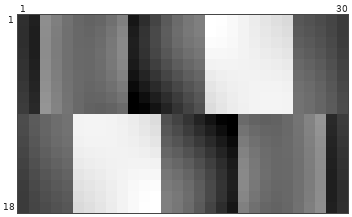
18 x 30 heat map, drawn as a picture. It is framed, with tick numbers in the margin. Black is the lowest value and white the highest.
Average level on the scale: 50%. Symmetry: a half turn. Stripes: upright, repeating 2 times. Roughest part: centre. Slope: none.
